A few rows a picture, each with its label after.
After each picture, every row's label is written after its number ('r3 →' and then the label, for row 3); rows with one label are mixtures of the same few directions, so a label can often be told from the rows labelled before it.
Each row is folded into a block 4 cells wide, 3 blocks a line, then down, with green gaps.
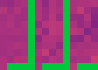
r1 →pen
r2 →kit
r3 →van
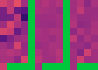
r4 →van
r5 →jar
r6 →kit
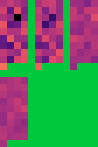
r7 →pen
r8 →pen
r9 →van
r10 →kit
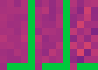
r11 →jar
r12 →kit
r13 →kit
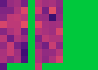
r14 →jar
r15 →pen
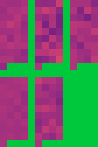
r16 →pen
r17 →van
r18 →pen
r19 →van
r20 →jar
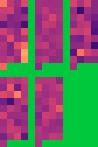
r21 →jar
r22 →pen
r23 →jar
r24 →pen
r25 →kit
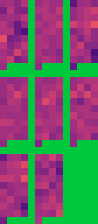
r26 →kit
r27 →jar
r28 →jar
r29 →pen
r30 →pen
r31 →pen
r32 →jar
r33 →van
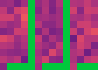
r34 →van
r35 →kit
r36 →kit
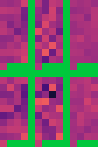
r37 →van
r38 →kit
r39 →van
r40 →van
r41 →pen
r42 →kit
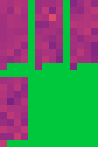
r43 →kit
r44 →pen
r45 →jar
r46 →pen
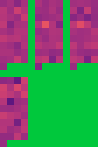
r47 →van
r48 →pen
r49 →pen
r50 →van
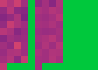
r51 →van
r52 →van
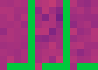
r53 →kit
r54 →van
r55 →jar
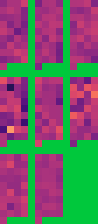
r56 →van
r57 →jar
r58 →van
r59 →jar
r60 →jar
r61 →van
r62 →jar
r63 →jar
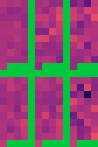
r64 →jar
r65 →van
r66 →van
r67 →jar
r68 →jar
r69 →pen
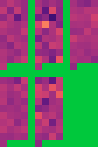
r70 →pen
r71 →pen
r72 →van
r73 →van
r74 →van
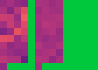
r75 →van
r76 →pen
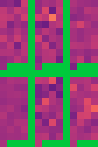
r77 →van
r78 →pen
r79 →pen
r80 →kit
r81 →van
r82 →kit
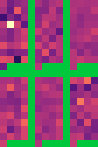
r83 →pen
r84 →kit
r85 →kit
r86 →jar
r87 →jar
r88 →van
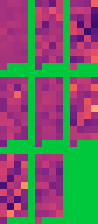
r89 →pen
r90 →van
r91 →van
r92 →pen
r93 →jar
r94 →kit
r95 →kit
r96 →van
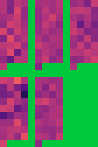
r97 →kit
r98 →pen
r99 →van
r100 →van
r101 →pen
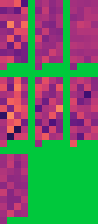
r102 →van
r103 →kit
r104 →pen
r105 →kit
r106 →kit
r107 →pen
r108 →kit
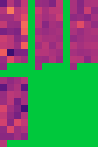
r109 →jar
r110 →van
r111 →pen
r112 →kit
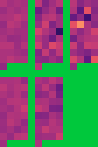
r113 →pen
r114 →kit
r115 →pen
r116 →kit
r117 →van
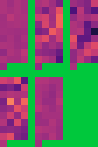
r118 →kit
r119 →van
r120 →kit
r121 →van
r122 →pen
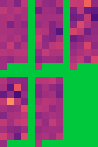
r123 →van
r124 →kit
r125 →van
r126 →pen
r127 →van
